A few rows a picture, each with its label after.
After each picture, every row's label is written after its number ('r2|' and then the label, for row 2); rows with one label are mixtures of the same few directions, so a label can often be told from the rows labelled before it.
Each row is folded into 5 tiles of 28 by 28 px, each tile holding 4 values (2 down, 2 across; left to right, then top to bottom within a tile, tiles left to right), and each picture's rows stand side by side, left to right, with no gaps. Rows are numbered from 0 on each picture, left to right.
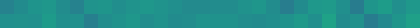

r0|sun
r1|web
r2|sun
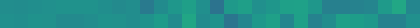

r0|web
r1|sun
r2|web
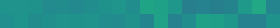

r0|web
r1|web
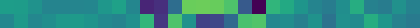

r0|web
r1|web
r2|sun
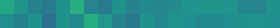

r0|sun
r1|web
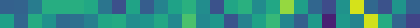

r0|web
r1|sun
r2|sun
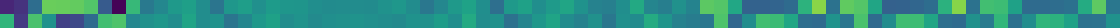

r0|web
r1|sun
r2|web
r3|sun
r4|sun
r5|web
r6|web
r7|web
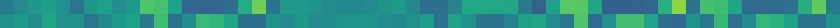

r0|sun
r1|web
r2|web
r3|web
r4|web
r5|web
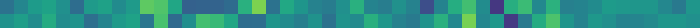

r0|sun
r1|web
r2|sun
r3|sun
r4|web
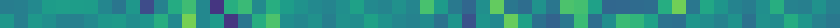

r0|web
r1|sun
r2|sun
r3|sun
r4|web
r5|sun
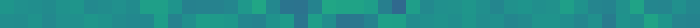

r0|sun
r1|web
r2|web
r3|sun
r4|sun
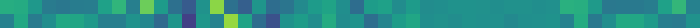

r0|web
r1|sun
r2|sun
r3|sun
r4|web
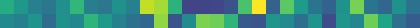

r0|sun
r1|web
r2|sun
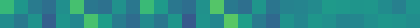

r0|sun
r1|sun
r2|web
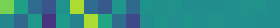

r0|sun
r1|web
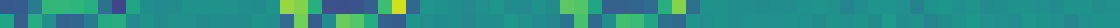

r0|web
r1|web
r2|web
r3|sun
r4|web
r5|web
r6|sun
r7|sun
